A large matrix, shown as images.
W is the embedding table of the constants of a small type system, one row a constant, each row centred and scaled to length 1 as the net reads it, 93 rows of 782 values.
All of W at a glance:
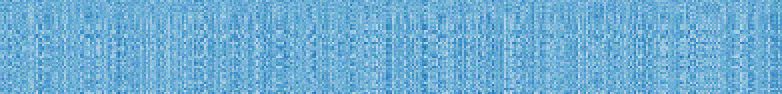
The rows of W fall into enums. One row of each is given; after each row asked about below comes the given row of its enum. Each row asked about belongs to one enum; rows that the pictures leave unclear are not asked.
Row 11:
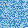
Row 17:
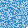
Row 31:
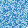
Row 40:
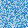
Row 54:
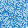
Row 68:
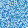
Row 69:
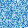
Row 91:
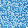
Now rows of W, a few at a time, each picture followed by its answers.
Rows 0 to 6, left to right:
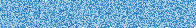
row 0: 91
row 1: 69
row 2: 31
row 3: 40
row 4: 40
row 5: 11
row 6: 17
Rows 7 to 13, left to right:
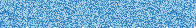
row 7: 54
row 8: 11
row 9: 17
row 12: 17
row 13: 54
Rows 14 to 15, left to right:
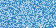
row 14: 17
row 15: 40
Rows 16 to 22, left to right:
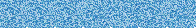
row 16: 17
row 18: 17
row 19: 68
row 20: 91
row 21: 17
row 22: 68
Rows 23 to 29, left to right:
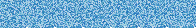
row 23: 17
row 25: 91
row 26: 68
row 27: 40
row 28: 40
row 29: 91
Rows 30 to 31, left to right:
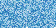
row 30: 54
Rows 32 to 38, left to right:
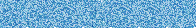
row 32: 31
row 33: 68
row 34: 17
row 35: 69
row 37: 17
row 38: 40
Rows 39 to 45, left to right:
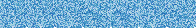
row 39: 40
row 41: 91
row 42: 54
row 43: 54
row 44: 40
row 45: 68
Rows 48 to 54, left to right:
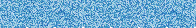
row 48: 91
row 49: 11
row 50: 54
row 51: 91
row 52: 68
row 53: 40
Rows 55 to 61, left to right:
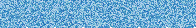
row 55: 68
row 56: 31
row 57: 31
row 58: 91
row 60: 68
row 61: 40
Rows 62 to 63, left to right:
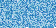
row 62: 69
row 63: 91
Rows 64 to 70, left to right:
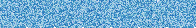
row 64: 91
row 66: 31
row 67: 31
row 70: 91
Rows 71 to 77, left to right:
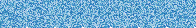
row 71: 54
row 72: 17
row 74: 40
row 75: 91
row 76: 40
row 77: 68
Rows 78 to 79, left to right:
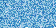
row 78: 11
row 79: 40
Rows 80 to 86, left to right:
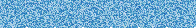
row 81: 17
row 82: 31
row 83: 17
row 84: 91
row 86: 17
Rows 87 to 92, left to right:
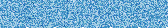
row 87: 91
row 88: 11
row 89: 69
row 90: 40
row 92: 68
